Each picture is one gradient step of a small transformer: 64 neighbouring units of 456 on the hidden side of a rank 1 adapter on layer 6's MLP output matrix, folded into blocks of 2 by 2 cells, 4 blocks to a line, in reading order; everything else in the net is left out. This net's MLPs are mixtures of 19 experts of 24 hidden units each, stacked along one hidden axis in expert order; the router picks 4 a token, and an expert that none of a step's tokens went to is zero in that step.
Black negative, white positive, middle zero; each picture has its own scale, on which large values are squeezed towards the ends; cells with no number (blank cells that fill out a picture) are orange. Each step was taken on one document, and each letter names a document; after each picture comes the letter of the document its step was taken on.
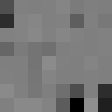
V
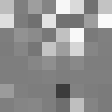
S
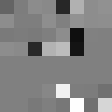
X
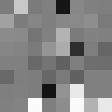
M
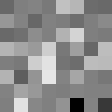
V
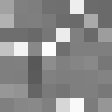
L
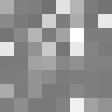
S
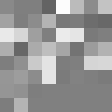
V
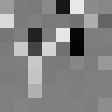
X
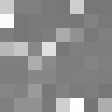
L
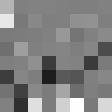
L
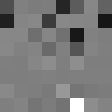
S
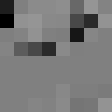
S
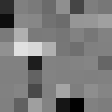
L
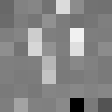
V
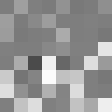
M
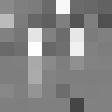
X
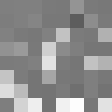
L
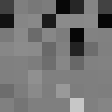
S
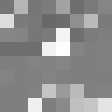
M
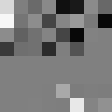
S
